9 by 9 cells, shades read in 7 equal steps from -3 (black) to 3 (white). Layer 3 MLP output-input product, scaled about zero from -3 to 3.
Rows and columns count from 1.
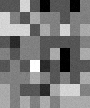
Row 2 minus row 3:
0 -2 -3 2 -1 0 -3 0 -1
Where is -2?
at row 4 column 2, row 6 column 5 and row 8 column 5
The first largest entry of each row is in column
3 1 1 3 6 4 4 7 1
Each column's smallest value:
-1 -2 -1 -1 -3 -1 -3 -3 -1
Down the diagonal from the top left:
-1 0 2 0 -1 -1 0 2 1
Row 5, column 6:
1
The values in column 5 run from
-3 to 1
